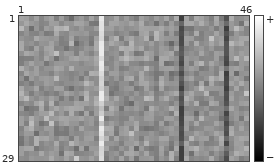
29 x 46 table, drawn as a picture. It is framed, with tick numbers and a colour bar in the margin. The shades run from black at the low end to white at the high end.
Columns 17, 33 and 42 stand out from the rest. A few values lie far out on both sides of the bulk. On average the colour sits 60% of the way up the scale.
